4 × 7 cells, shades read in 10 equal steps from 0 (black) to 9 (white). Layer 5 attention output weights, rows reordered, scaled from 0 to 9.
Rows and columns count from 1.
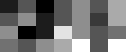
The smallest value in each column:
1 0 0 3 5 2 4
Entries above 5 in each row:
1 1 1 3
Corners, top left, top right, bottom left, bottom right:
1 6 4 9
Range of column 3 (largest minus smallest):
5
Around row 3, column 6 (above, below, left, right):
2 3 5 4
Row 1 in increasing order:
0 1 3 3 3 5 6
